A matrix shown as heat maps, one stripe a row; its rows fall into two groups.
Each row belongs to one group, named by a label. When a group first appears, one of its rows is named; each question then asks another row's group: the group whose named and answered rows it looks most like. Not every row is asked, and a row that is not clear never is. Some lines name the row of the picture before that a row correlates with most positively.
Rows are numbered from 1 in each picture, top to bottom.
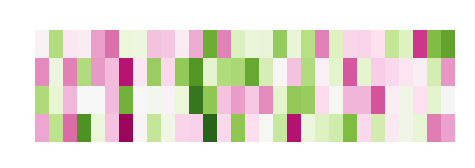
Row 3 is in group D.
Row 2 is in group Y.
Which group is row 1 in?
D
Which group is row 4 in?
Y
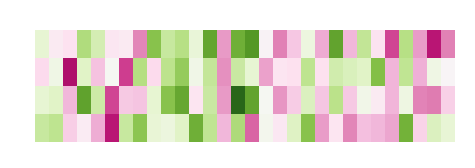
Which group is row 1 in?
Y
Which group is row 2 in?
Y
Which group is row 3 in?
Y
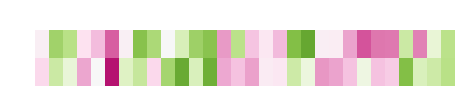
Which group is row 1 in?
D
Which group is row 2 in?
D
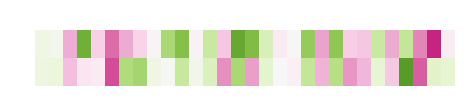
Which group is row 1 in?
Y
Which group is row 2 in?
D
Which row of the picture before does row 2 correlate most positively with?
1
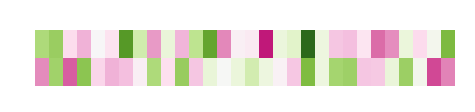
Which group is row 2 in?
Y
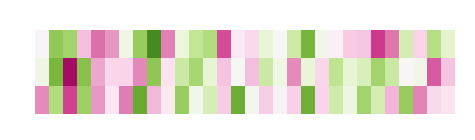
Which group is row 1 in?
D
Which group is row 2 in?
Y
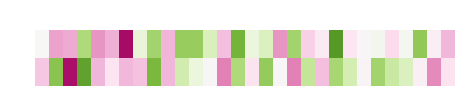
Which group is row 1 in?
Y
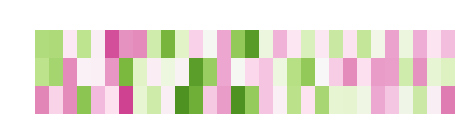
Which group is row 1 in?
Y
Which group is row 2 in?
D
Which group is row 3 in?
Y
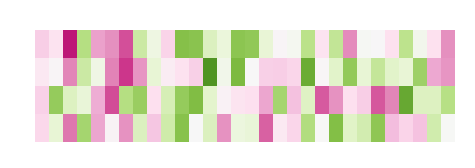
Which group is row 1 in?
Y
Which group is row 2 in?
Y
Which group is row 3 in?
D
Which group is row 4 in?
Y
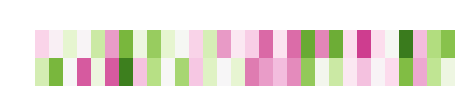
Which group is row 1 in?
D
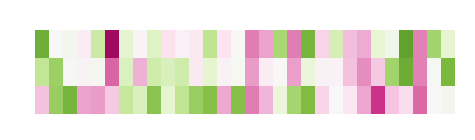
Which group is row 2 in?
D
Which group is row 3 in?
D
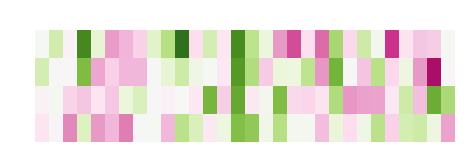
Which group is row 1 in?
Y
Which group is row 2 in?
Y
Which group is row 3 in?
D
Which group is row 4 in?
Y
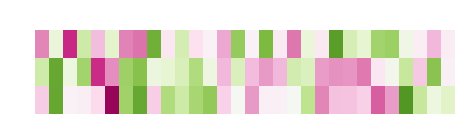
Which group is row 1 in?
Y
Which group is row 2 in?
D
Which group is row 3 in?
D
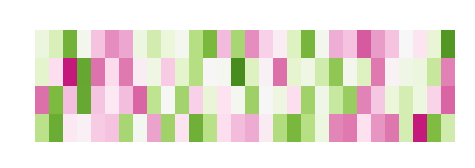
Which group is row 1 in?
D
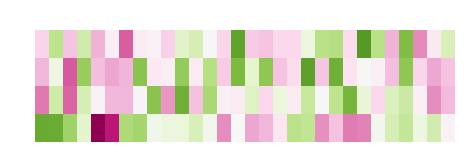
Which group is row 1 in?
Y
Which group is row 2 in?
Y
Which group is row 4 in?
D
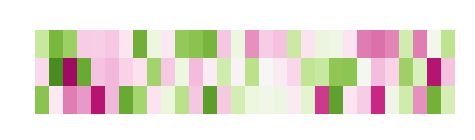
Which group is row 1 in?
D
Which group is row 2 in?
Y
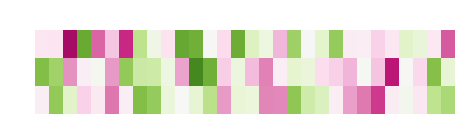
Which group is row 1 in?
Y
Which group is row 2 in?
D
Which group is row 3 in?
D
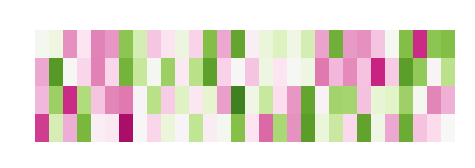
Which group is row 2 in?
D
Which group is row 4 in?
Y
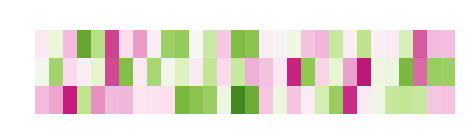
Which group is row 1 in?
Y
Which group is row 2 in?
D
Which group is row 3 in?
Y
